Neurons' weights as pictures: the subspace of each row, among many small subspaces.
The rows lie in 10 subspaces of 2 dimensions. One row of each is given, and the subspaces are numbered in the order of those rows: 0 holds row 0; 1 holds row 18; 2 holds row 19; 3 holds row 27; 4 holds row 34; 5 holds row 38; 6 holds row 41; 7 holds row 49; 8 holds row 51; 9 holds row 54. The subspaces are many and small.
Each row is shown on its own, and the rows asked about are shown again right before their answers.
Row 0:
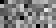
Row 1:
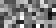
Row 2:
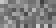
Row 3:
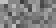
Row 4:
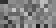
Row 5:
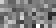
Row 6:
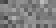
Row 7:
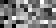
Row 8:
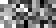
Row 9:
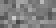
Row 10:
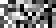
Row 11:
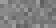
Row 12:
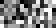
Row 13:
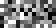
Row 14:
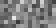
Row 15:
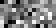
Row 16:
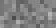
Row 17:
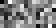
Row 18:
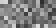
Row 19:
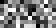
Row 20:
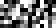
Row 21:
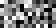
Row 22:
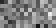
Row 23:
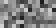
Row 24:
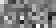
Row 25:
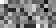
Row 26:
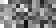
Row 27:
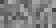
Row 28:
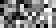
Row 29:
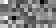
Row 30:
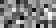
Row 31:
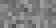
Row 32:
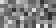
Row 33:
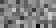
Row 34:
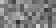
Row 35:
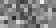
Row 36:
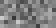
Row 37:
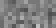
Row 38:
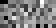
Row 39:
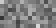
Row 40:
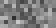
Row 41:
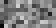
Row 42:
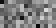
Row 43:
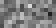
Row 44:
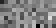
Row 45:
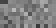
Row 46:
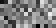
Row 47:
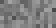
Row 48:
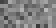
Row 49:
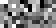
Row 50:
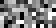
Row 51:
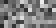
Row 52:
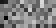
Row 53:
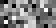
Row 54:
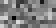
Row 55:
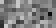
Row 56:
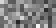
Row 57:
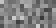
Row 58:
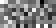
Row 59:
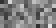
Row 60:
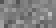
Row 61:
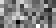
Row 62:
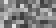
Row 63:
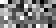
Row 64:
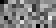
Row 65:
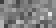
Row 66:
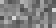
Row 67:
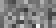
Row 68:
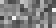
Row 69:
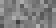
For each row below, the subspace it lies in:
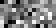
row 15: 6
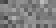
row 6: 9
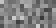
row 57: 0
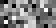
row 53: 2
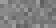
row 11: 1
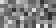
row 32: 5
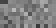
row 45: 9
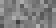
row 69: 4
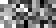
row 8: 6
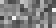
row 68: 3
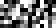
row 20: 3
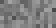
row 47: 3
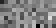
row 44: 8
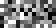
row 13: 1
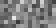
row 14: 0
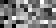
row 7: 5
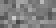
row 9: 9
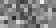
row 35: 2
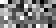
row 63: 0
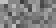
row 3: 7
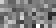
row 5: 8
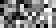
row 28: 4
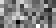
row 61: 4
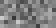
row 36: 2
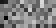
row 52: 8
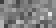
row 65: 6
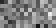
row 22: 1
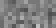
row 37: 7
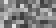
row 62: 1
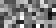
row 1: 8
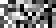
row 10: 4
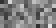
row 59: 3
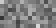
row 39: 2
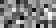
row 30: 5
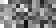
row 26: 6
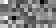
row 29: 9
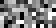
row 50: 8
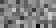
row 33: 5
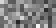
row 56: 4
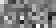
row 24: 7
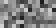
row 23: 8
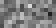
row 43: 1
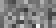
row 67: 7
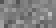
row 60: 6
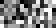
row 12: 0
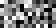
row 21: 0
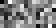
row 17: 3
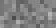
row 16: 9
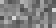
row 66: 3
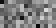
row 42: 0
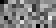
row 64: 7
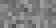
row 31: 7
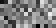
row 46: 1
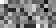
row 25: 2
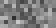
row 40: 2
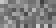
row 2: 5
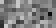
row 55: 6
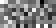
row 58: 5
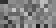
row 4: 9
